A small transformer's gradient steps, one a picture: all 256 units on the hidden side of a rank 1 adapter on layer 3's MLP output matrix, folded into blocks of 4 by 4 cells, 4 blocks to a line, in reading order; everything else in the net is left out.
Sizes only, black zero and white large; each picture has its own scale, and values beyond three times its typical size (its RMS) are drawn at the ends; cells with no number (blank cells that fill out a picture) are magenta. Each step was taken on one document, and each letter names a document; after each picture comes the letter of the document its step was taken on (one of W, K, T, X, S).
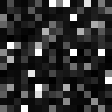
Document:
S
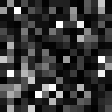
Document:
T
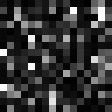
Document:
T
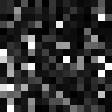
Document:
T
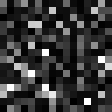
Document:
T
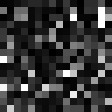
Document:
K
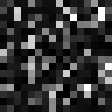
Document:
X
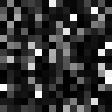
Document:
S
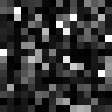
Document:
X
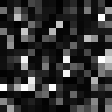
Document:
K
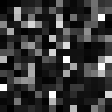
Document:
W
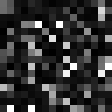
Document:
X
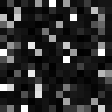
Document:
S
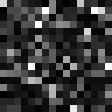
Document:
W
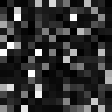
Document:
S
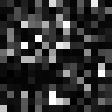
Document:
W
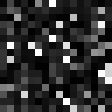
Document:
S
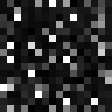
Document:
S
